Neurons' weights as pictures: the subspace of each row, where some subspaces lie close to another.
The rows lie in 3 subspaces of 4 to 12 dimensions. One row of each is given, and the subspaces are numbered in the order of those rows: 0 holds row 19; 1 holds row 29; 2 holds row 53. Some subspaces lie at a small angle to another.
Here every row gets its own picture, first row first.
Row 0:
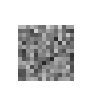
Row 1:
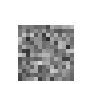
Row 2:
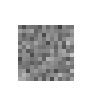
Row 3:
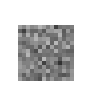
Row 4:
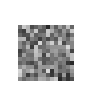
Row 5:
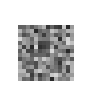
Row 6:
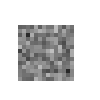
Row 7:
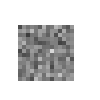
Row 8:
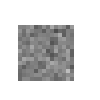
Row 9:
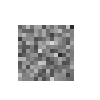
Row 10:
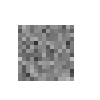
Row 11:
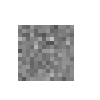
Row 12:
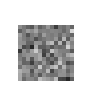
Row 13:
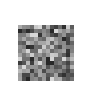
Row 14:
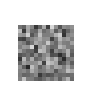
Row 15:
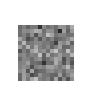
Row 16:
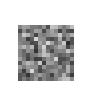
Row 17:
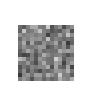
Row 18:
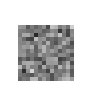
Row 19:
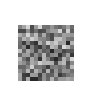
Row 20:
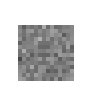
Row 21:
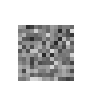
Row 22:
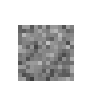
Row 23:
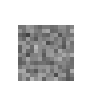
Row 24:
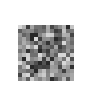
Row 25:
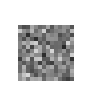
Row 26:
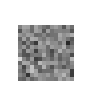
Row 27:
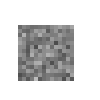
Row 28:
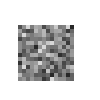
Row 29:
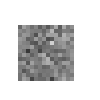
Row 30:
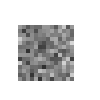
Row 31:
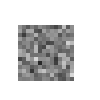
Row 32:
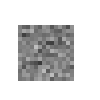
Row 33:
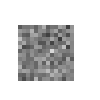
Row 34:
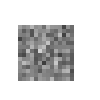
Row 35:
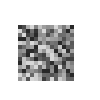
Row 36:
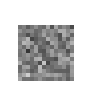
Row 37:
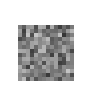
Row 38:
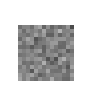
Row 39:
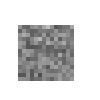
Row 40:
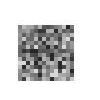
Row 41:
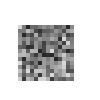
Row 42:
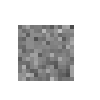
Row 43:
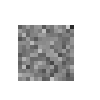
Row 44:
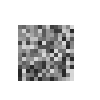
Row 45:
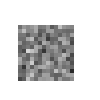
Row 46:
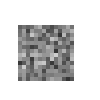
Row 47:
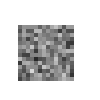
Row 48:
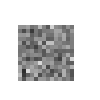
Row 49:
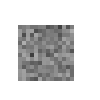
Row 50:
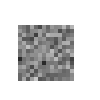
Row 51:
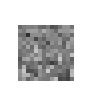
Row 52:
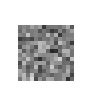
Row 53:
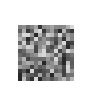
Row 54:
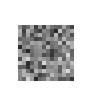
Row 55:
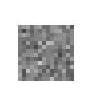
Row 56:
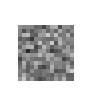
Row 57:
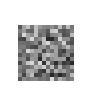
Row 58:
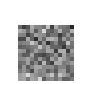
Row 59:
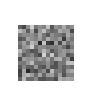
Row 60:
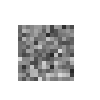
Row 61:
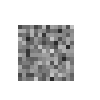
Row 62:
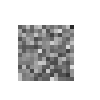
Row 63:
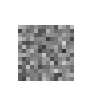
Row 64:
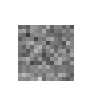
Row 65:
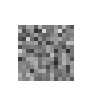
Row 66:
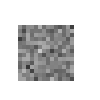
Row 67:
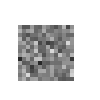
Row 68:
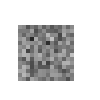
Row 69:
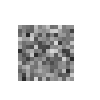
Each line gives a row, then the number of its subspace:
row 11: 1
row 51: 2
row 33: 1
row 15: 2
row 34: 1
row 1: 1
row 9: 0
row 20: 1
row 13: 1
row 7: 1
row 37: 1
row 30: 1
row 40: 1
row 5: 1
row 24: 1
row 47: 0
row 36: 1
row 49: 1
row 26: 0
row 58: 2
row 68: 1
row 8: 1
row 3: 1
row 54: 1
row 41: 2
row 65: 2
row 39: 2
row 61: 1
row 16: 0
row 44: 2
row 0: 1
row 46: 1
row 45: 1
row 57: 1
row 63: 1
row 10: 0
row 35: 2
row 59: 2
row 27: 1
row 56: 1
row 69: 1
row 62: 0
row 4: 2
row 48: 2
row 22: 1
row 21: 2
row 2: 1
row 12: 2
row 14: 1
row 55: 2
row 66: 1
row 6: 1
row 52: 1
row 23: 2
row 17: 2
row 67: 0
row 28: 0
